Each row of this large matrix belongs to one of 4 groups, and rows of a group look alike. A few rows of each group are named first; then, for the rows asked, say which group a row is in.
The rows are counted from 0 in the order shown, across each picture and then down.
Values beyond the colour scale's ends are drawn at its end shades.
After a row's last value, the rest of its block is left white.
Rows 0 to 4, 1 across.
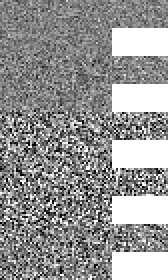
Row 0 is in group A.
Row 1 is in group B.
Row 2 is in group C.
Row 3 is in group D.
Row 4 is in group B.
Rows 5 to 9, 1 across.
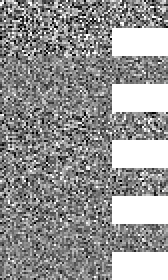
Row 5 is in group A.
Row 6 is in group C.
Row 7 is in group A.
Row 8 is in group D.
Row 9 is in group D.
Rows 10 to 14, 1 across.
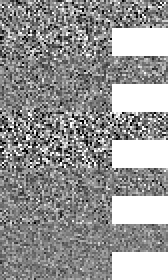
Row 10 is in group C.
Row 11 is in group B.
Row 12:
C
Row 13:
B
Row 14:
A
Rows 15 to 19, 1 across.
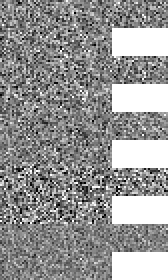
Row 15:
C
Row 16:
C
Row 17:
B
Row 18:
B
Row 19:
C
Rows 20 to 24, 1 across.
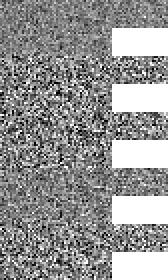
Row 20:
B
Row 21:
C
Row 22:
B
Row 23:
B
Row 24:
C
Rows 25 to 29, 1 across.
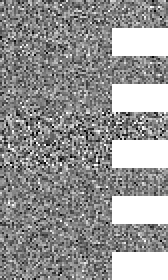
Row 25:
A
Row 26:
A
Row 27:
D
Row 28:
D
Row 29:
B
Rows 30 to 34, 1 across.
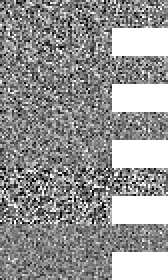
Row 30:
D
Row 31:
D
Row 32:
C
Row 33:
B
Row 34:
D
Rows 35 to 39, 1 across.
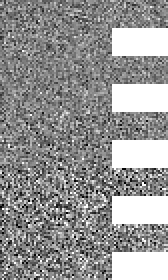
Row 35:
A
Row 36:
C
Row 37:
D
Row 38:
C
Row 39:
C
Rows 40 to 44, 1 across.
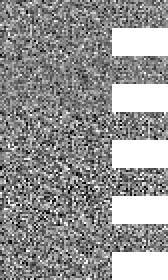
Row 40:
D
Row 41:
B
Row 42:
D
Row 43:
D
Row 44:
C
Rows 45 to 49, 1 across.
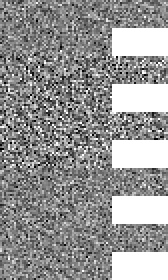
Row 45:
B
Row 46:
D
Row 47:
A
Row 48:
A
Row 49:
D
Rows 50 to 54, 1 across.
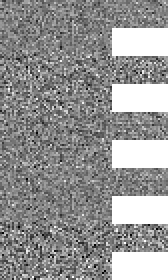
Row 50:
B
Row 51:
D
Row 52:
B
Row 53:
D
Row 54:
B
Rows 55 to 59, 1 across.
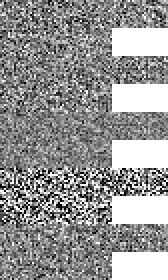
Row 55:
A
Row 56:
C
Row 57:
C
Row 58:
C
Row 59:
D
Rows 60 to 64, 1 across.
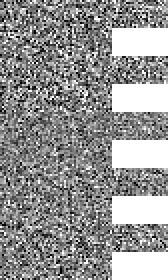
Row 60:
D
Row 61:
C
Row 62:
B
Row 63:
D
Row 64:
B
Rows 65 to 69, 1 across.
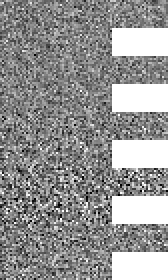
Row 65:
A
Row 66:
C
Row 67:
C
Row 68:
C
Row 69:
A
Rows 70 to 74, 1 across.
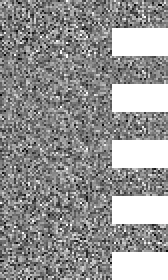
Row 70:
C
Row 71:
C
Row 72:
C
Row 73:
C
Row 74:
A
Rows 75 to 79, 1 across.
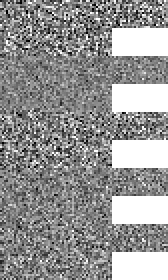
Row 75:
D
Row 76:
B
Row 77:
C
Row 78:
B
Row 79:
C
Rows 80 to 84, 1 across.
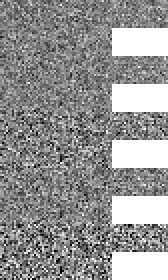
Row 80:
A
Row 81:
B
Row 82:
B
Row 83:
B
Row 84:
B
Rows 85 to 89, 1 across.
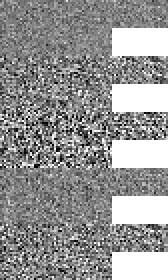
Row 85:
A
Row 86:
A
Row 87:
B
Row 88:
D
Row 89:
A
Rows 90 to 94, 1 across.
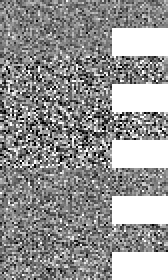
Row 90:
D
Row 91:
D
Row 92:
B
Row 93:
D
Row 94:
A
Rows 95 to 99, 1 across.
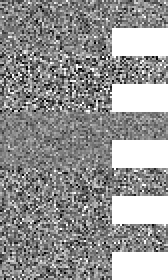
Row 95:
B
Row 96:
D
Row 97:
D
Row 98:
B
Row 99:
A
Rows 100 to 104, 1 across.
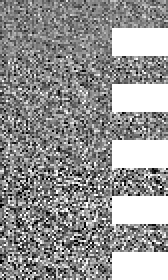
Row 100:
A
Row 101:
C
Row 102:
C
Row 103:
A
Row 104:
A
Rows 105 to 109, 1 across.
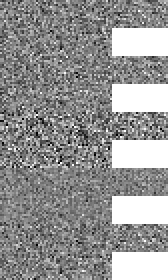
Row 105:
B
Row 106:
A
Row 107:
B
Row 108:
D
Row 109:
B
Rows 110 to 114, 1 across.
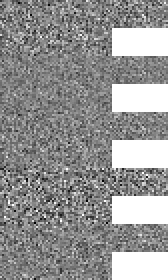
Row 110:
C
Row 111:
C
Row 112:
C
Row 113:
D
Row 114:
B
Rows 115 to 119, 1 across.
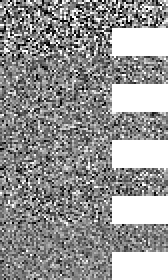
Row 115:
D
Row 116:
B
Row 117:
A
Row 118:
D
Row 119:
C
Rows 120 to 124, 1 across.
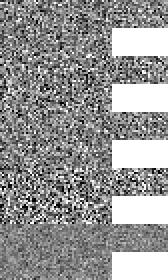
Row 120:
B
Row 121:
D
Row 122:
C
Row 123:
C
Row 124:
B
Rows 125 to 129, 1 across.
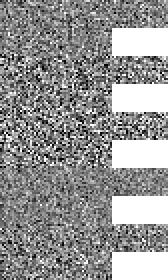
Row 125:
D
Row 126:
B
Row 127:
D
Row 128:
C
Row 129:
C
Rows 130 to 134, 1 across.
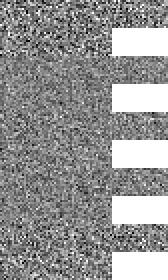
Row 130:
D
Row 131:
D
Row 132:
A
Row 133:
B
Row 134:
C
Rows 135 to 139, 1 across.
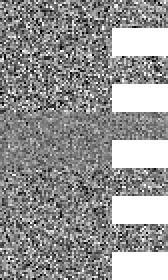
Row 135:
B
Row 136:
A
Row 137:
D
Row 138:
B
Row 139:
D
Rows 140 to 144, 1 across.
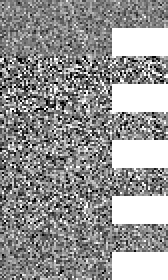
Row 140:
C
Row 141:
A
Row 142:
A
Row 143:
C
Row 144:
B
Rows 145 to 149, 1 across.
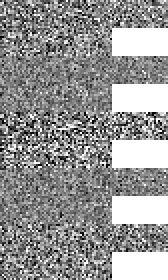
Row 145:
A
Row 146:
C
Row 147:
A
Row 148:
B
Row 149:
C
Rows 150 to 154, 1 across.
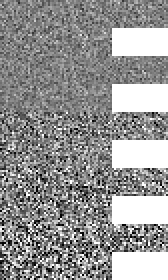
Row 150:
C
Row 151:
C
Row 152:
A
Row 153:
B
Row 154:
C
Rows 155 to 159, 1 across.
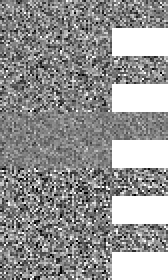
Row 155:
C
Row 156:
B
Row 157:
C
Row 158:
B
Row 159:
B
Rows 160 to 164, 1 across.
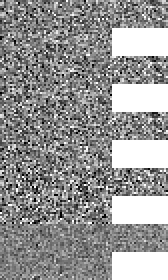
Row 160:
A
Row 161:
A
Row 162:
A
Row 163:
B
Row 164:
B
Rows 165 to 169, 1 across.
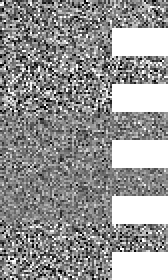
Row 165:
A
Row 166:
D
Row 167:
B
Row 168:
B
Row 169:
D
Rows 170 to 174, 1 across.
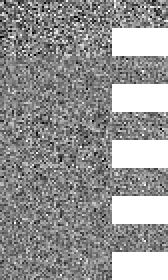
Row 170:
A
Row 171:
D
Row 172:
B
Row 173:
B
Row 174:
C
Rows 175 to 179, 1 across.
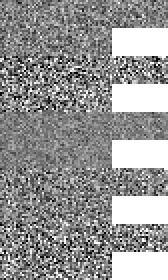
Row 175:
C
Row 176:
A
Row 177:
A
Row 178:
D
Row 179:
D
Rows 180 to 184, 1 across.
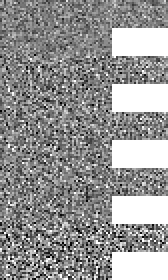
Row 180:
A
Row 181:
D
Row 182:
D
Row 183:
D
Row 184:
D
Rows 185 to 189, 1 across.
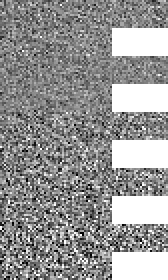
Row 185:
A
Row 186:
A
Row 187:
C
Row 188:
D
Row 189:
C
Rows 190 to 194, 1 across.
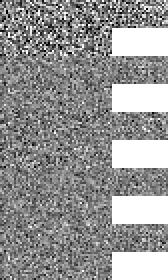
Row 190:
D
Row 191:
D
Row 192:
A
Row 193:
C
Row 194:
D
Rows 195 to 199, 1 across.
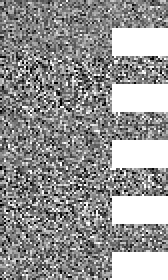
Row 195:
A
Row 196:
B
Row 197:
D
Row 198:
A
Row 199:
D
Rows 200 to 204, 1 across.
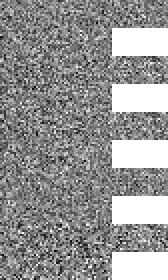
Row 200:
C
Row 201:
A
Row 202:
A
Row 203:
D
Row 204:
B
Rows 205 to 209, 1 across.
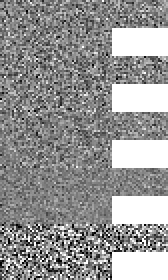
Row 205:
D
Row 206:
B
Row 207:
B
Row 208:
A
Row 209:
C
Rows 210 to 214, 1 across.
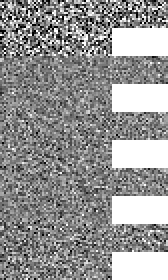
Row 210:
C
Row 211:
A
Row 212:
D
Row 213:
B
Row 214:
A
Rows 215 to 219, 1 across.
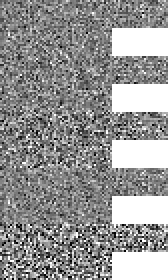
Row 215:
D
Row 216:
B
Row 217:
B
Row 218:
D
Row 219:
D
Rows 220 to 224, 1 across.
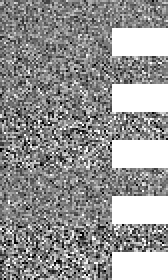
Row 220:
A
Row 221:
C
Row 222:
A
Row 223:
D
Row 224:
C
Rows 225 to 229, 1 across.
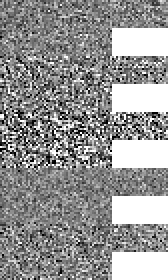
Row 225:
A
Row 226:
D
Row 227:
A
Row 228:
C
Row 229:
B
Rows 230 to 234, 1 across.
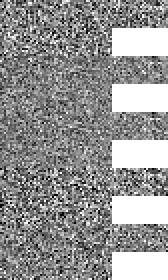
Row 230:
D
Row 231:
A
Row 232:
A
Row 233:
A
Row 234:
B
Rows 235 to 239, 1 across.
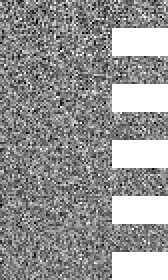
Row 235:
B
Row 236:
B
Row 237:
C
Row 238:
A
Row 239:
C
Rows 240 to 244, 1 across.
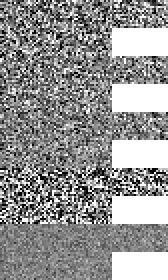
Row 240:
B
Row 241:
A
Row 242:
A
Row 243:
B
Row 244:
A
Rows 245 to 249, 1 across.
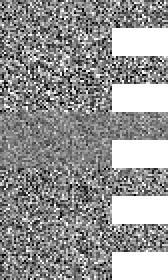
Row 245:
C
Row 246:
D
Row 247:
D
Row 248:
B
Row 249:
C
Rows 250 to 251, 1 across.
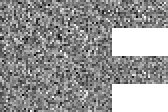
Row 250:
C
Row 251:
C
